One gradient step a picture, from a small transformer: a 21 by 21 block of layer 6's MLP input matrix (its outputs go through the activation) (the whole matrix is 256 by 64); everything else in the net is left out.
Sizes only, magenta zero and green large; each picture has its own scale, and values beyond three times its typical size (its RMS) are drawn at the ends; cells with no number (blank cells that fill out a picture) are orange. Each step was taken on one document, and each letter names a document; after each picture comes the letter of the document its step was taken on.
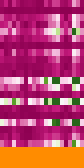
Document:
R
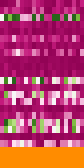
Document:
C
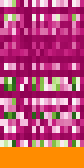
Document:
C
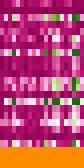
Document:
R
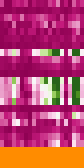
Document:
R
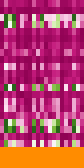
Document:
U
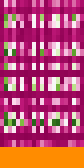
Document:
U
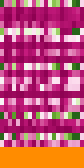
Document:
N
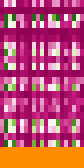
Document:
U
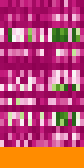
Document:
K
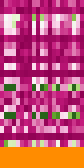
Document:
C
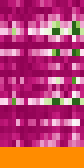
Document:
R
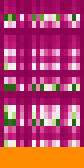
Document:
U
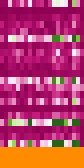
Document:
K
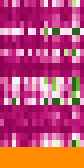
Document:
R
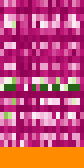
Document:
C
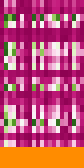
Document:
U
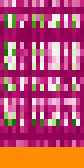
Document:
U
